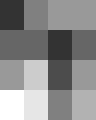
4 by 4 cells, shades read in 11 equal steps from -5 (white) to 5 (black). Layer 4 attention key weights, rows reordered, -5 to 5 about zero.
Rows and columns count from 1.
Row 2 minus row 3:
2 4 1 2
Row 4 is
-5 -4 0 -2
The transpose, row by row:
3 1 -1 -5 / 0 1 -3 -4 / -1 3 2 0 / -1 1 -1 -2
